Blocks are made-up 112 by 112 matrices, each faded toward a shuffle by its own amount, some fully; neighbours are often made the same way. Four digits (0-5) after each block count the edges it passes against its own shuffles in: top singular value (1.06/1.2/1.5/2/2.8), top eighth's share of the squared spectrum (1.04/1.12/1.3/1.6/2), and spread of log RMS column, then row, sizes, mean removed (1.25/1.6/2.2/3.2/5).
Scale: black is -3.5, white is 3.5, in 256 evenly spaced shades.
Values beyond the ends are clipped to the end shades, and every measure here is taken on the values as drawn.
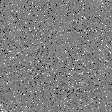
3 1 0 0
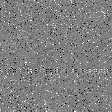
4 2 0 1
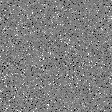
3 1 0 0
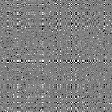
5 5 3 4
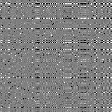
5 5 3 4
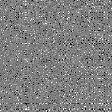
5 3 2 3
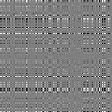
5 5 4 4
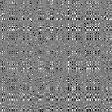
5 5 3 4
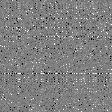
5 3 1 2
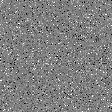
3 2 0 1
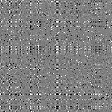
5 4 3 3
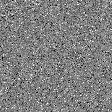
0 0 0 0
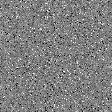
0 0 1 0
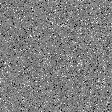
0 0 0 0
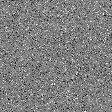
0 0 0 0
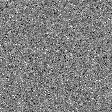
0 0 0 0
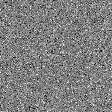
0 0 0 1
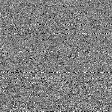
2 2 0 3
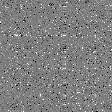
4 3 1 1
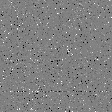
3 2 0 0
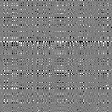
5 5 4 4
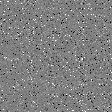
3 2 1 1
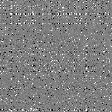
4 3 2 2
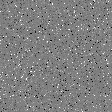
0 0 0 0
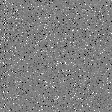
3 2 1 0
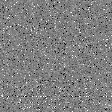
2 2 2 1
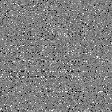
4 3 1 2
